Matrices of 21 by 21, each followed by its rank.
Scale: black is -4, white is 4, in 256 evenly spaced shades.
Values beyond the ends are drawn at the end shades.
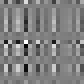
one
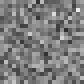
full rank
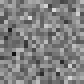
full rank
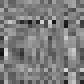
three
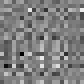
three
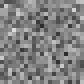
full rank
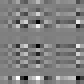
one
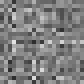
three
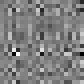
three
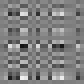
one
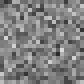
full rank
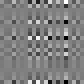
one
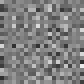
three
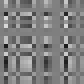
one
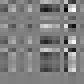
one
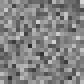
full rank
